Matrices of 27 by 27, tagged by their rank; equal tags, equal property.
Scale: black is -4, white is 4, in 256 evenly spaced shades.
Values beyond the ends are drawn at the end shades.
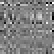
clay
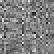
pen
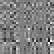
clay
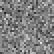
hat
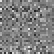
pen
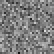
hat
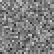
hat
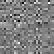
pen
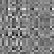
clay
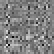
pen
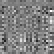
clay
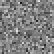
hat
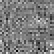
pen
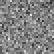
hat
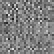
pen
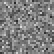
hat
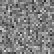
hat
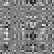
clay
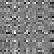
clay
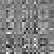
clay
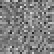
pen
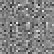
pen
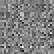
pen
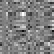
clay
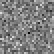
hat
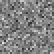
hat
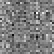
pen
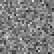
hat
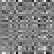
clay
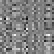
clay
